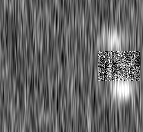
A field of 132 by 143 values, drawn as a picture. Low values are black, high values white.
Values change most from cell to cell in the middle right. An odd patch, rougher than its surroundings, sits in the middle right. Two bumps rise from the field. Streaks run downward. Overall the values sit about 40% of the way up the scale.
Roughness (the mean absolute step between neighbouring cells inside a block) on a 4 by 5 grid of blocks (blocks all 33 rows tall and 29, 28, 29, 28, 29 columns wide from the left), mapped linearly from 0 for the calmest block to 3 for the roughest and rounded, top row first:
0 0 0 0 0
0 0 0 2 3
0 0 0 2 3
0 0 0 0 0
